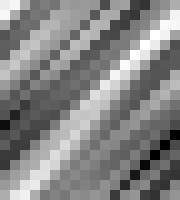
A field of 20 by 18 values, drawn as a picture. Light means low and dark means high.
Overall the values sit about 50% of the way up the scale. The halves do not mirror each other. The values follow a bell shape. Streaks slant up to the right. The bottom right is the ninth with the highest average.
